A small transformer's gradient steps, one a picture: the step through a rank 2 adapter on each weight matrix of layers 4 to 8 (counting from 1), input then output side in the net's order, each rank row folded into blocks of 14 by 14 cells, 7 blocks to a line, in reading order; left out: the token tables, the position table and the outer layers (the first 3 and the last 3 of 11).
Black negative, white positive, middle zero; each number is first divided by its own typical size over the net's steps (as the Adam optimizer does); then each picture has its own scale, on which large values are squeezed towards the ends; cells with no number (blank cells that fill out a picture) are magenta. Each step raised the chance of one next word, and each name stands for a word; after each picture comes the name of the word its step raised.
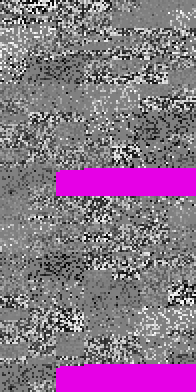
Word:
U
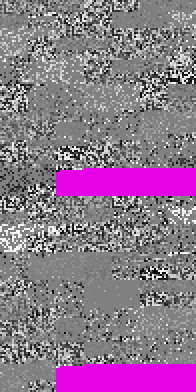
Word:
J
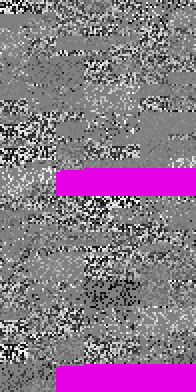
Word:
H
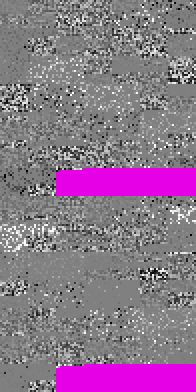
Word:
J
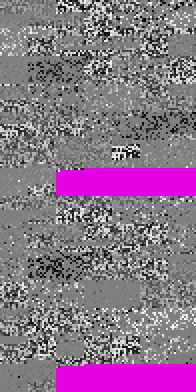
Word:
U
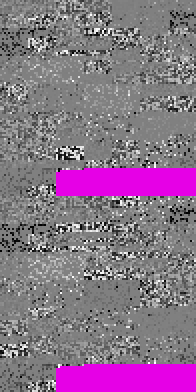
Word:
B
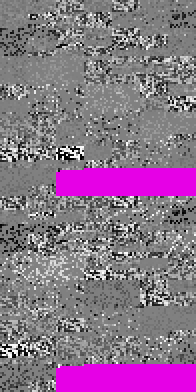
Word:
B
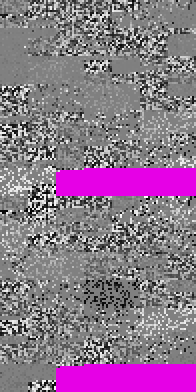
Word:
H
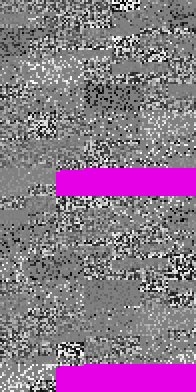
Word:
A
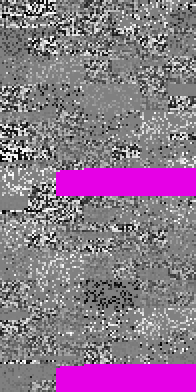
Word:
H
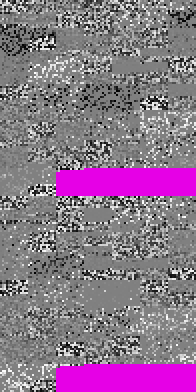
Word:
A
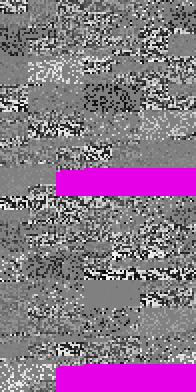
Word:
A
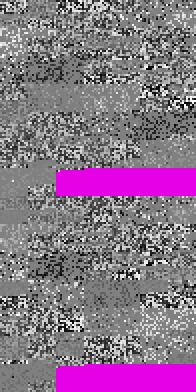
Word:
U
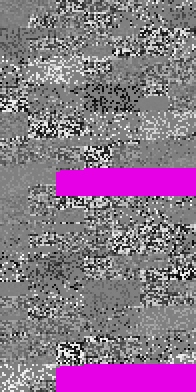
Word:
A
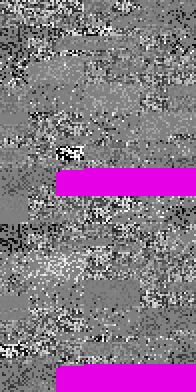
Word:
B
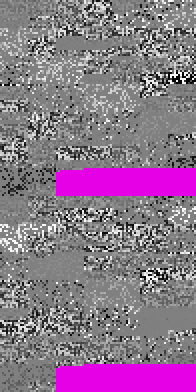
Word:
J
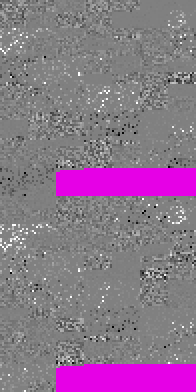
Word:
J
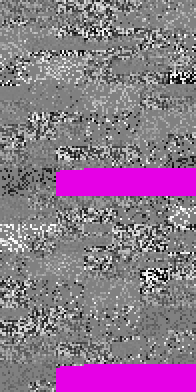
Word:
J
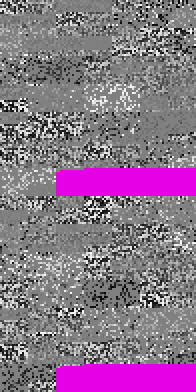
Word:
H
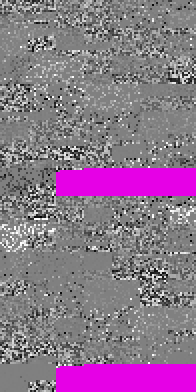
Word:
J
